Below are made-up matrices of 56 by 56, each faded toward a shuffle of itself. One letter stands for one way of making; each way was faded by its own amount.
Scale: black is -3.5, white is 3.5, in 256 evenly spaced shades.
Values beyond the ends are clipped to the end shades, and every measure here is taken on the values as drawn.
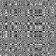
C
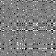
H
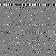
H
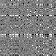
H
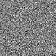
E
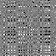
C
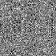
E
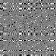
H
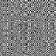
C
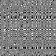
C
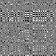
C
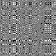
C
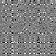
C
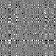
C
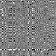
C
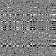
H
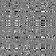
H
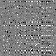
H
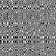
C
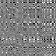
C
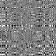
H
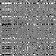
H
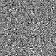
E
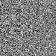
E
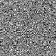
E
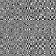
C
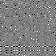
H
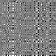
C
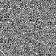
E
